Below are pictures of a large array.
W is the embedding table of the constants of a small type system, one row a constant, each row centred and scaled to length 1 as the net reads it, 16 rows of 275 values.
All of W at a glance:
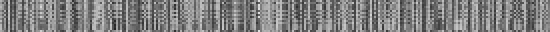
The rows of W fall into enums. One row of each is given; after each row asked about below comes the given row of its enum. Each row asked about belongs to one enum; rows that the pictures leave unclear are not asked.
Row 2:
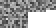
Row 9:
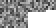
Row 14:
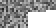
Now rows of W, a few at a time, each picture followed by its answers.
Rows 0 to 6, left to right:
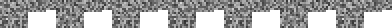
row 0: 2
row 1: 9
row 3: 2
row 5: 9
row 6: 2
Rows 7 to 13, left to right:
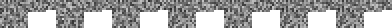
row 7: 9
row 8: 2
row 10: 14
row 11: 9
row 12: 14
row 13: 14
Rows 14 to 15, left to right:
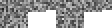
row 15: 2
